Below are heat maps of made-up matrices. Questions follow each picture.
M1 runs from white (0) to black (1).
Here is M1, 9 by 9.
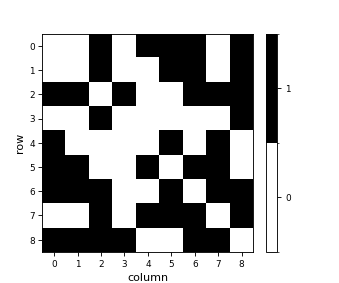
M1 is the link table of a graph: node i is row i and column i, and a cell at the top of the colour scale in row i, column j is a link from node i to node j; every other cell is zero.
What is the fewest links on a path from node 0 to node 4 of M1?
1
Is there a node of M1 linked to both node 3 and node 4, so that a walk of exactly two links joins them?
no
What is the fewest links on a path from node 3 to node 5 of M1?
3
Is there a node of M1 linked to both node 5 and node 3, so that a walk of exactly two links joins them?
no
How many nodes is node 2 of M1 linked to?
6
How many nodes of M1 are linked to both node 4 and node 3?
0
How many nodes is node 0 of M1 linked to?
5
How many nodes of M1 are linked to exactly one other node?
0
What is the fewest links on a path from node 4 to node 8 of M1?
2
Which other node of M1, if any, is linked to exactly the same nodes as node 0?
node 7
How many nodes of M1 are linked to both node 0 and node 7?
5
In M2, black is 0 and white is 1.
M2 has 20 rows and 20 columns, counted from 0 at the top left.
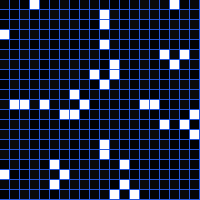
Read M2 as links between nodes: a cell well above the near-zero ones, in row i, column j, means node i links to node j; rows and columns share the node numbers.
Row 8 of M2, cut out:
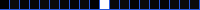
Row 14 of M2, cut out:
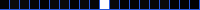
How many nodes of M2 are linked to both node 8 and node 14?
1
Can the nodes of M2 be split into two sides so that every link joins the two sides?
yes
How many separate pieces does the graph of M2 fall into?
3
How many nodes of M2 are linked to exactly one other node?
9
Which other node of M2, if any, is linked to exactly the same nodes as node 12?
node 5
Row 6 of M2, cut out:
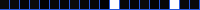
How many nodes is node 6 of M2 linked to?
2
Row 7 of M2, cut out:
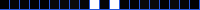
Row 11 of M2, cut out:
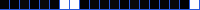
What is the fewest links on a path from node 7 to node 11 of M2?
1
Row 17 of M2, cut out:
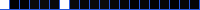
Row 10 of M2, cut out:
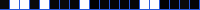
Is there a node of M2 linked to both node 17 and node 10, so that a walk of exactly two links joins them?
no
